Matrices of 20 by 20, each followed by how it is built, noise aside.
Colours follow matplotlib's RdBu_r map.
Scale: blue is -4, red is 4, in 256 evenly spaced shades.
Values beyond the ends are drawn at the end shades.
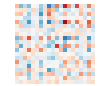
low rank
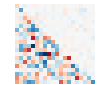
lower triangular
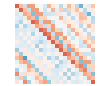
Toeplitz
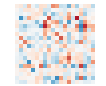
low rank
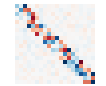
banded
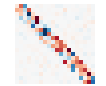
banded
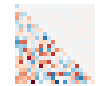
lower triangular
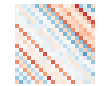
Toeplitz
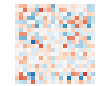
low rank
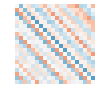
Toeplitz
